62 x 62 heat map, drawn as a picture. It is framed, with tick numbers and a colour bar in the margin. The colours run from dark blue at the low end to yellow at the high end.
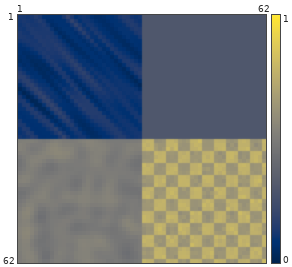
The table splits into 2 rows of 2 panels. Panel 1,1: very low, slanting down to the right, faint in contrast. Panel 1,2: low, flat. Panel 2,1: middling, blotchy, faint in contrast. Panel 2,2: high, checkered.
